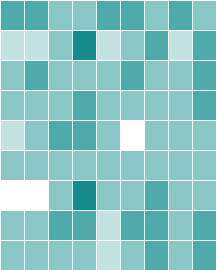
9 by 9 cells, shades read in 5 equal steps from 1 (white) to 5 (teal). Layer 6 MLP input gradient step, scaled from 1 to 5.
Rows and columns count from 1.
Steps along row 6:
same same same same same same same same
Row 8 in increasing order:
2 3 3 3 4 4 4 4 4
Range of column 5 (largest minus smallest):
2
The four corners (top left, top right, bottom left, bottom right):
4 3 3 4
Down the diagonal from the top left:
4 2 3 4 3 3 4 3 4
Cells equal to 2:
7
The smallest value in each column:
1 1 3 3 2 1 3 2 3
